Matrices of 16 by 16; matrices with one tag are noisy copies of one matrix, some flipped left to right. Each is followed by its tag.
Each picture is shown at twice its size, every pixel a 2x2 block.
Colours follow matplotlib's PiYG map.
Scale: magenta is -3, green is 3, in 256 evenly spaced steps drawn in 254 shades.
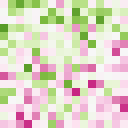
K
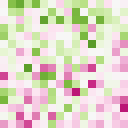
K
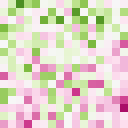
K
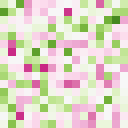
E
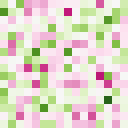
E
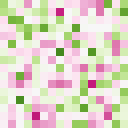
E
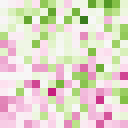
K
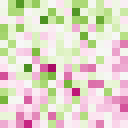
K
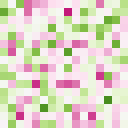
E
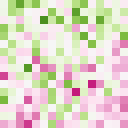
K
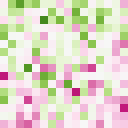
K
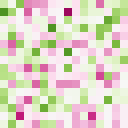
E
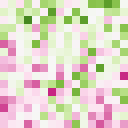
K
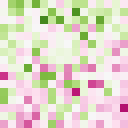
K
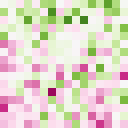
K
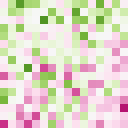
K
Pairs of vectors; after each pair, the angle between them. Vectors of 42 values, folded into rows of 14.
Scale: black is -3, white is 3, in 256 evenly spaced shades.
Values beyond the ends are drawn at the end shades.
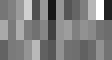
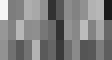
partly aligned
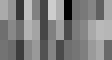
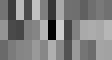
orthogonal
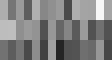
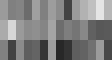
nearly parallel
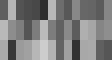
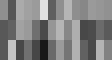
nearly opposite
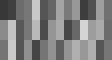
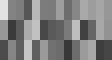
orthogonal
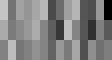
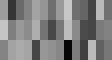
partly aligned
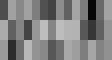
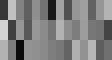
partly aligned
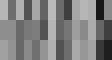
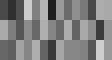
partly opposed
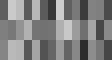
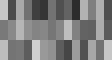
orthogonal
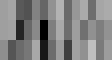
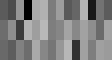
orthogonal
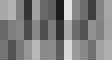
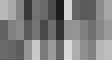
nearly parallel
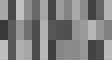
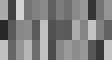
nearly parallel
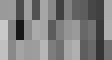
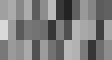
partly aligned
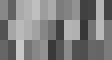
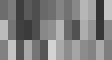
nearly opposite
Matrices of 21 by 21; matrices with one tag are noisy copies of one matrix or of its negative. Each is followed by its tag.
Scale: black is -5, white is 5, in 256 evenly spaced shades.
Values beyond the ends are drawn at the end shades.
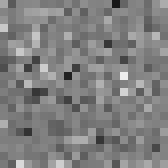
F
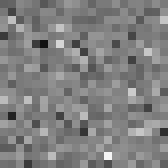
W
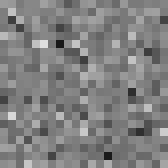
W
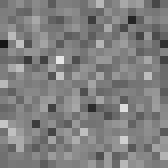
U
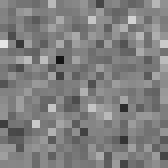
U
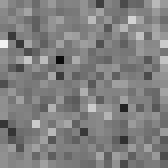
U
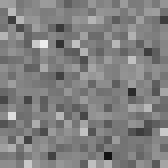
W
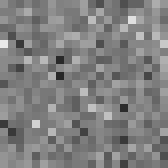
U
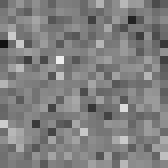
U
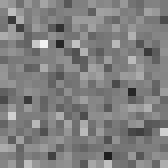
W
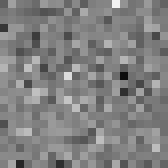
F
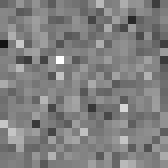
U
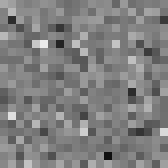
W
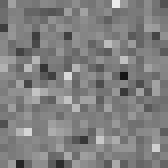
F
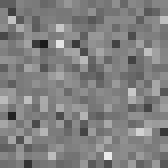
W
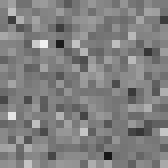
W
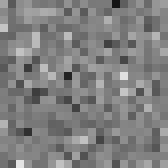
F
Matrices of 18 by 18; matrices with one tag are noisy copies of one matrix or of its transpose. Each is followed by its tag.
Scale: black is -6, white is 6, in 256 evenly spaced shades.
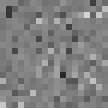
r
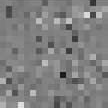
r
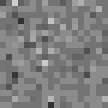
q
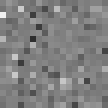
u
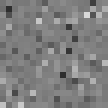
r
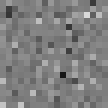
r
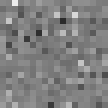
u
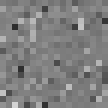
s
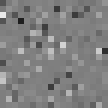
q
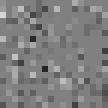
u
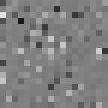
q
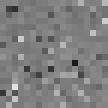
r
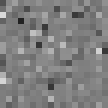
q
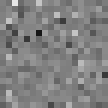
u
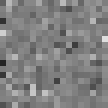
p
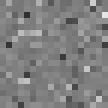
s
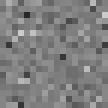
s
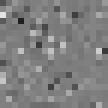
q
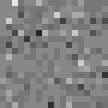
u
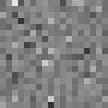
q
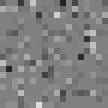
p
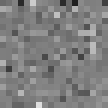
p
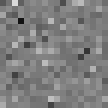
q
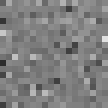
p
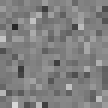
s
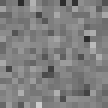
p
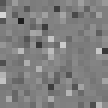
q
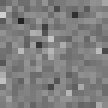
q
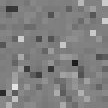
r
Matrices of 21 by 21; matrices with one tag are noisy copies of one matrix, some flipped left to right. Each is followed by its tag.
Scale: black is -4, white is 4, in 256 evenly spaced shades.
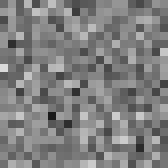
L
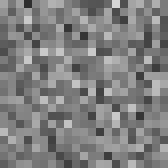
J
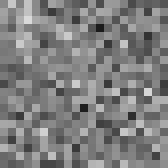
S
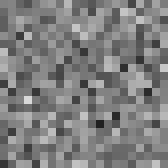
L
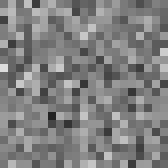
L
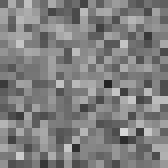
S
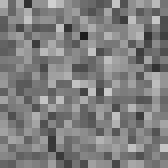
J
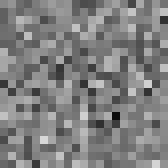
L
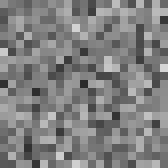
L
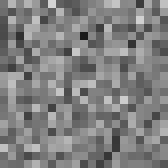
J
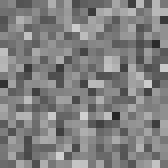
L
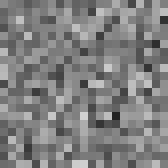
L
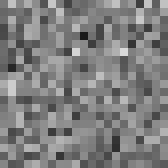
J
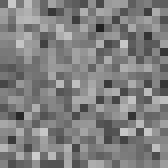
S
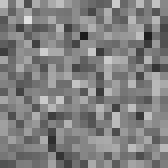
J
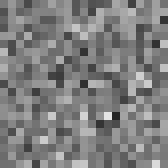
L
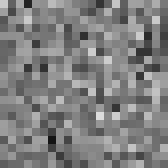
J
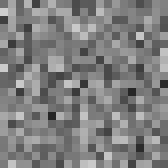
L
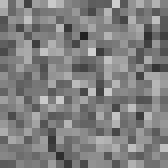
J
